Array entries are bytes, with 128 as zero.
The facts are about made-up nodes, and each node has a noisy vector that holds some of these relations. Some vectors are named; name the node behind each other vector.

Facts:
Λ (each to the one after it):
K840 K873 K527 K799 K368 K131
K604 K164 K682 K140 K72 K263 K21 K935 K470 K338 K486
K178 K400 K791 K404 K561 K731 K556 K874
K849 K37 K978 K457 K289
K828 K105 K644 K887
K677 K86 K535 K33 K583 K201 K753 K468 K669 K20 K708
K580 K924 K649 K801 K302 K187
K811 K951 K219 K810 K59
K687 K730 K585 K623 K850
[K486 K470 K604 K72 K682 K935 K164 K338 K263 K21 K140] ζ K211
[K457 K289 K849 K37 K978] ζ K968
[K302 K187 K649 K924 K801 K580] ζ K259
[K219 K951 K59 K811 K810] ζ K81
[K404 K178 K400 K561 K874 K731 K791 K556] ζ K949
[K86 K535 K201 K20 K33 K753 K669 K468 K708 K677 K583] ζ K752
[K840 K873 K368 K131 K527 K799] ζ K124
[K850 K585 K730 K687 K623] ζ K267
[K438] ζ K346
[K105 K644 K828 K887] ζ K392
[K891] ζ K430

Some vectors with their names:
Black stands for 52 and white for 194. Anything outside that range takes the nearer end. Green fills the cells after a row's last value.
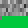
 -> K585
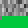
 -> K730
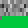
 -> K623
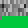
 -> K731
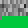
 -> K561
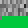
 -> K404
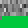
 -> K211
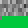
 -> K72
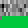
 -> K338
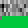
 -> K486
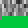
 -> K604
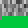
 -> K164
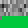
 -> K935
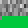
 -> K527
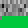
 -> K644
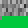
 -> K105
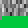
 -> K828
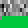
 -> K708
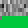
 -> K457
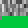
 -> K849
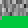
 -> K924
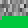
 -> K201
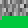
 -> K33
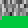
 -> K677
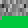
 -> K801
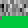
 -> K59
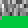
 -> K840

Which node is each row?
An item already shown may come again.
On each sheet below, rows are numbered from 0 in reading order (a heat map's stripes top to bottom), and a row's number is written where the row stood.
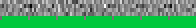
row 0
K219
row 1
K187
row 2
K849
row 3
K124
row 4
K978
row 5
K561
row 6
K457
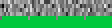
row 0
K850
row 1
K580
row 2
K828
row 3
K752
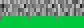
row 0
K731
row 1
K791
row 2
K178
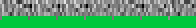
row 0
K811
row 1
K289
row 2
K131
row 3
K302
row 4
K951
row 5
K556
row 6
K580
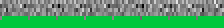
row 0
K259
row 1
K404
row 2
K644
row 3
K259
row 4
K649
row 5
K810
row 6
K368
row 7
K392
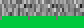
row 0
K400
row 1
K219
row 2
K949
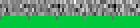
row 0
K267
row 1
K211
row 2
K887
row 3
K873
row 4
K874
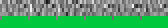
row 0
K37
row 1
K687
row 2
K828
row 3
K799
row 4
K81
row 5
K968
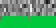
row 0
K211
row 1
K687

